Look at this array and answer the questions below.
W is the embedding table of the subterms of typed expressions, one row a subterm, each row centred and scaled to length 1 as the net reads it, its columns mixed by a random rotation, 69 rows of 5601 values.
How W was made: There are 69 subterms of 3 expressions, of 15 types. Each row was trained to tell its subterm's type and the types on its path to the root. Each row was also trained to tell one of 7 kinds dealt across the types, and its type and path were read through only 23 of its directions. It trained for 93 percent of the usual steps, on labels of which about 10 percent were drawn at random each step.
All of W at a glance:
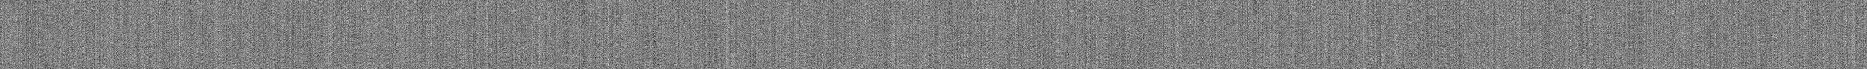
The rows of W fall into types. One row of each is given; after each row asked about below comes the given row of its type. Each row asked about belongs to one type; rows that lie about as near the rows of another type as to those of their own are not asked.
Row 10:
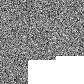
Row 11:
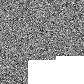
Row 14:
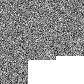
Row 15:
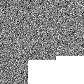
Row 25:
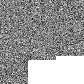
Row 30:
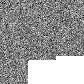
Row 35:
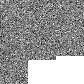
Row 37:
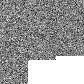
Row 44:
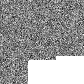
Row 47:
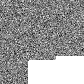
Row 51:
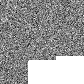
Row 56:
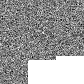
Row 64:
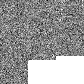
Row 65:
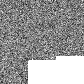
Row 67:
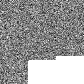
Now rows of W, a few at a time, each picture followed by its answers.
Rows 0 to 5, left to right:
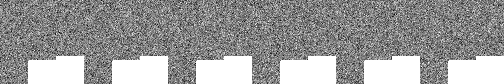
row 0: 30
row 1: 51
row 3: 30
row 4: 11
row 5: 44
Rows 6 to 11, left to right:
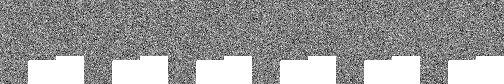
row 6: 37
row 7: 51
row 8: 44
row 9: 56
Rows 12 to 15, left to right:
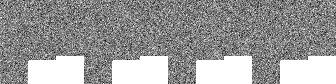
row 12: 37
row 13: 25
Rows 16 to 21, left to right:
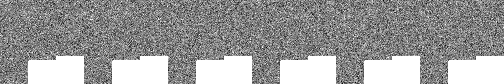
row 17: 11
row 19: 25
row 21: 11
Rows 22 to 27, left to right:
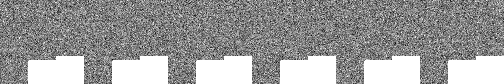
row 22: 30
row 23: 11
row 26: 15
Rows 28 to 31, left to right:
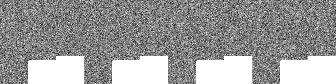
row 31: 51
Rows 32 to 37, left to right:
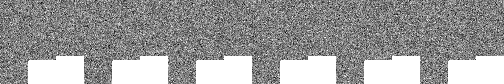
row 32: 15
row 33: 44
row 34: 37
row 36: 25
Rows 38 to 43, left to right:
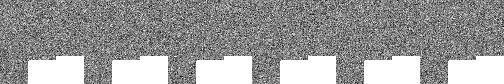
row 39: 65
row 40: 35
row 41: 25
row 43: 25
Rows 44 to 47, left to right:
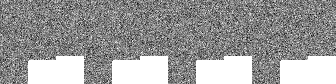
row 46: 10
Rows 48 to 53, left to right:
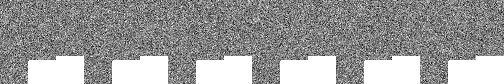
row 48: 30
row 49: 35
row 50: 37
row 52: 30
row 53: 37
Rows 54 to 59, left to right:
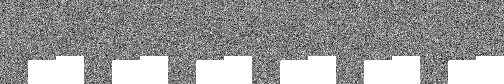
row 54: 64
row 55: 35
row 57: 65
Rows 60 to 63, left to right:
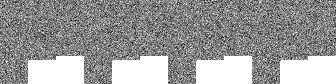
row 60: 56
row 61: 10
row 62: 65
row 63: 51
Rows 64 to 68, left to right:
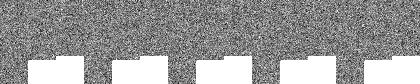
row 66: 44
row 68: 65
